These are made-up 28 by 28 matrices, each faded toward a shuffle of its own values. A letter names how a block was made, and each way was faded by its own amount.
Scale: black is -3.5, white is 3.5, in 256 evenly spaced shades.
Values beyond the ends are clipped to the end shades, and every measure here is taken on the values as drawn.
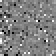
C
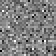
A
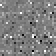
C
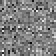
A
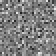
A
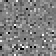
C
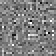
A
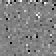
C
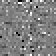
C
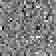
A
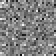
A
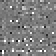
C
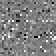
C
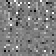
C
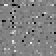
C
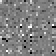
C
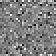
A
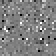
C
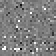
C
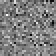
A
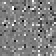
C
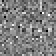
A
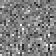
A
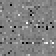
C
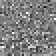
A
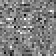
A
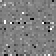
C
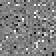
C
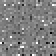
C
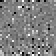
C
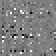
C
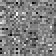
A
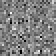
A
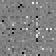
C
